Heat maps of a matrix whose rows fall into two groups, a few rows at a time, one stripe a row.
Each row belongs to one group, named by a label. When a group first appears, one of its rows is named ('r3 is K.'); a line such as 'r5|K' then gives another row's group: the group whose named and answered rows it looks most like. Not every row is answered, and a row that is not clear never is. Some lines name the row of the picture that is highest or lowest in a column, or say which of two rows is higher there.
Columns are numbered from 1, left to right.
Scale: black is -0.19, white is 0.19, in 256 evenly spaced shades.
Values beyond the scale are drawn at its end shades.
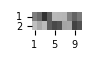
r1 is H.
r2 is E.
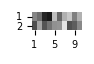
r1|H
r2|H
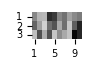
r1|E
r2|E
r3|E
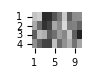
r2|H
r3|E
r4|H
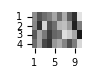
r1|H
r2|E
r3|E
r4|H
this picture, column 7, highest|3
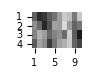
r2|H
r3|E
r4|E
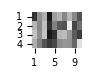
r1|E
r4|H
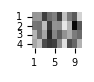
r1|H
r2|E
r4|H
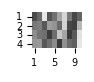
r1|E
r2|H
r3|H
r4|H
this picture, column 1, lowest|1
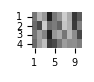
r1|E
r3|E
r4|E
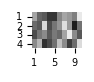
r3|E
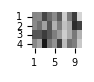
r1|H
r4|H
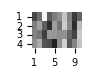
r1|E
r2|H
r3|H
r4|H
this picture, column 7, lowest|3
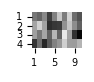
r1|E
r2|E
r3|E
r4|H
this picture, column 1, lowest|4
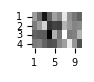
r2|E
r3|H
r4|E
